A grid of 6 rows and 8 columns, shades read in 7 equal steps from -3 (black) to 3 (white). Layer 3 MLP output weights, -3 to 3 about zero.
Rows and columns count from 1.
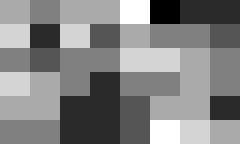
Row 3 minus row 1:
-1 -1 -1 -1 -1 5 3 2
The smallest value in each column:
0 -2 -2 -2 -1 -3 -2 -2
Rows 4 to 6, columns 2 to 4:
1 0 -2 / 1 -2 -2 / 0 -2 -2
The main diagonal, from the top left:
1 -2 0 -2 -1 3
